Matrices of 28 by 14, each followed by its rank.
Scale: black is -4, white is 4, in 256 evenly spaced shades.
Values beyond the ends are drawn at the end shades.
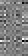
two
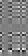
one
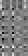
two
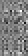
three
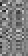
three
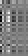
one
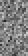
full rank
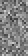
full rank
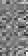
three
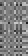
two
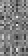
three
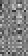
three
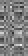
two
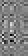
two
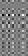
one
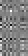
two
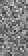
full rank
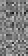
three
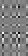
one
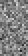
full rank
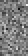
full rank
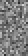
full rank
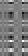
one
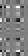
one
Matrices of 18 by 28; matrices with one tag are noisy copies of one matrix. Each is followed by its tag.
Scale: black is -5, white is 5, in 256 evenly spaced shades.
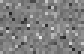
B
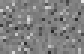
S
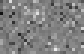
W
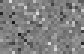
W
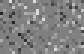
W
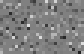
B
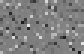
B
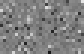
S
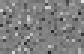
S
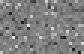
B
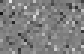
W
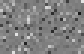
S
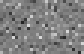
B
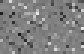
W
